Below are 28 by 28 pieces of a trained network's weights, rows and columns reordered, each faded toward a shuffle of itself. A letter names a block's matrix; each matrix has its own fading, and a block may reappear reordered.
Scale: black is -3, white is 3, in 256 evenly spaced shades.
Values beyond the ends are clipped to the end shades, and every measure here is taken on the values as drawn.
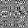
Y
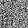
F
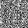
F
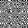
Y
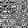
Y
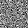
F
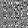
Y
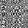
Y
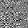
Y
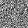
F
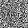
F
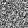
F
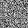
F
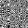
Y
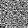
F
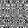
Y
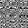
Y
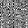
Y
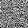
F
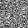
F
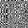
Y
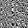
Y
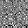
Y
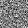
F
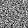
F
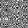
Y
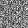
F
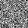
F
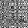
Y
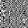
Y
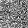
F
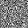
F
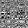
Y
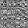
Y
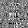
Y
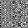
Y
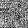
F
